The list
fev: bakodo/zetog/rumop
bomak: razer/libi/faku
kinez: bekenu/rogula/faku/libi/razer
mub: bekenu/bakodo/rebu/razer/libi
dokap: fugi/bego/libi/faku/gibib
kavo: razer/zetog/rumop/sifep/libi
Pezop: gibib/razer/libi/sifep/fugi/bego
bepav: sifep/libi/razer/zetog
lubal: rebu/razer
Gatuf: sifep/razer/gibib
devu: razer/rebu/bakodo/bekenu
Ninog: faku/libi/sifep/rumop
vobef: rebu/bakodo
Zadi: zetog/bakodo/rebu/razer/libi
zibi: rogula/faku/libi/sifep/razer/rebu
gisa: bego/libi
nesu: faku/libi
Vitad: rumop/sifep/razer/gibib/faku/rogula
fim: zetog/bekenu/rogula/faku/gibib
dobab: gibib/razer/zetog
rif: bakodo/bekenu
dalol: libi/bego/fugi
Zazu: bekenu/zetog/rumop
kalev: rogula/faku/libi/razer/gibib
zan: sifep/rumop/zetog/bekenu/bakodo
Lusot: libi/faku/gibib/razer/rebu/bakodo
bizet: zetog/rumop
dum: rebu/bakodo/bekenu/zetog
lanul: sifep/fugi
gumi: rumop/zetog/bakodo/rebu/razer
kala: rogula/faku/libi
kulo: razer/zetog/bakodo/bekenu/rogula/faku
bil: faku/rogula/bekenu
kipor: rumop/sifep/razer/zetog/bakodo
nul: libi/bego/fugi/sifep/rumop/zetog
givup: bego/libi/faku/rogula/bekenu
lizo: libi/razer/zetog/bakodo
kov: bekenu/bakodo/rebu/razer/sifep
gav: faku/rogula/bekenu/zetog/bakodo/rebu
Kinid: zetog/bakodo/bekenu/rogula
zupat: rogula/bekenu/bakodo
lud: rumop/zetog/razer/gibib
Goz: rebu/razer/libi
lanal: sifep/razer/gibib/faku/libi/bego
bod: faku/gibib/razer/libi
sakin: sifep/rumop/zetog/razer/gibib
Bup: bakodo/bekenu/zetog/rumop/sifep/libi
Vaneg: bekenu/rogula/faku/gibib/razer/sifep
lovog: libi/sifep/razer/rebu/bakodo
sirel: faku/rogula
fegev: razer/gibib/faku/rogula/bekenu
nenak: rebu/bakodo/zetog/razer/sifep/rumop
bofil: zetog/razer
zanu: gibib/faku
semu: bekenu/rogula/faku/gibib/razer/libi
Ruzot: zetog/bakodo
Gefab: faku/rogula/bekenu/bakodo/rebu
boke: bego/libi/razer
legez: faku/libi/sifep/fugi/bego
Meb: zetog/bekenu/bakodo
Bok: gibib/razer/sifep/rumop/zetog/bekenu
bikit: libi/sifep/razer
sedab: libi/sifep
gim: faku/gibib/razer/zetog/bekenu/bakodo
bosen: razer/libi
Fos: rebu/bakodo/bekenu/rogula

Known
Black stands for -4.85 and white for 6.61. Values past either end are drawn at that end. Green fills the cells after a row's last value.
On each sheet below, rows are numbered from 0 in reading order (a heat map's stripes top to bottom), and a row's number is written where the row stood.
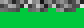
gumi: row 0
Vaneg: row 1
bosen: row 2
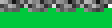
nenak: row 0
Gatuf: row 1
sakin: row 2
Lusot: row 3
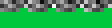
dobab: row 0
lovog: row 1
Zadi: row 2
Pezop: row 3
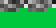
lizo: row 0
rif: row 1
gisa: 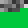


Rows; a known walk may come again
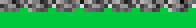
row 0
sakin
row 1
bikit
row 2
rif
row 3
gumi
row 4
kipor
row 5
fegev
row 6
lanal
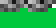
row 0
gav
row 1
Lusot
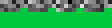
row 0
fim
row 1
Gefab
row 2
Pezop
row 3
givup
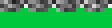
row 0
Zadi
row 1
bosen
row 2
gisa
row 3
kov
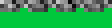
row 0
Vaneg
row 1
kala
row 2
Vitad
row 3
bizet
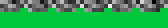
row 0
nenak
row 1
sedab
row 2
lizo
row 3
Goz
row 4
zan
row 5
zibi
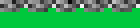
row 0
Gatuf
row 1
lubal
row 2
lovog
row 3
dobab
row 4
vobef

